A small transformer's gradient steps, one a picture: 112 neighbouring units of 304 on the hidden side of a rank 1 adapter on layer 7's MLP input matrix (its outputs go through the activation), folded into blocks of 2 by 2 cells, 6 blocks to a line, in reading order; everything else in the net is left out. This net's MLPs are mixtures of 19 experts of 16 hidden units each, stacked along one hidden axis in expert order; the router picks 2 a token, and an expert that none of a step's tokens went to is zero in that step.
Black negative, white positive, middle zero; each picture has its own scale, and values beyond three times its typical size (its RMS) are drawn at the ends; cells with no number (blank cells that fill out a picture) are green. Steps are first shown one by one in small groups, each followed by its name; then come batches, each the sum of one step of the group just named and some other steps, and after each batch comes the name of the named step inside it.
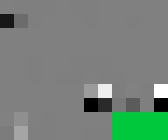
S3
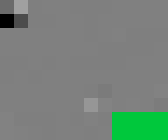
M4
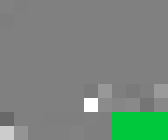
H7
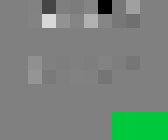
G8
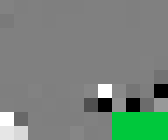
H7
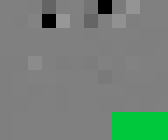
G8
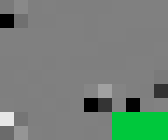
M4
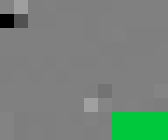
M4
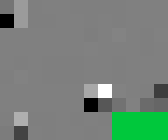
M4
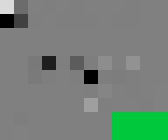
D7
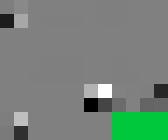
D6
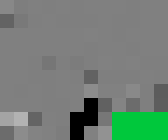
D7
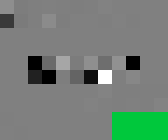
D7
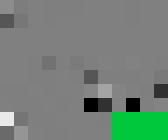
D7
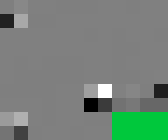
D6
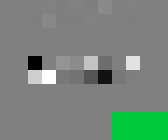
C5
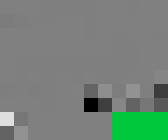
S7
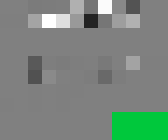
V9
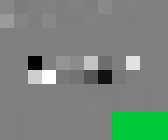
C5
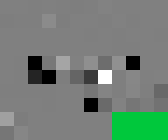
S7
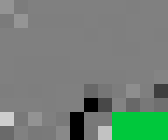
S7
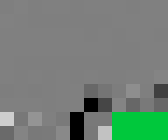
S7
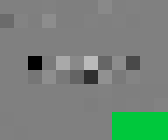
C5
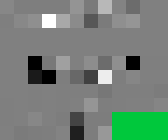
V9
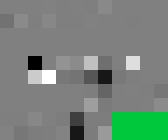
C5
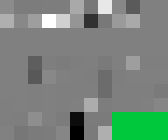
V9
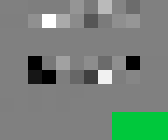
V9
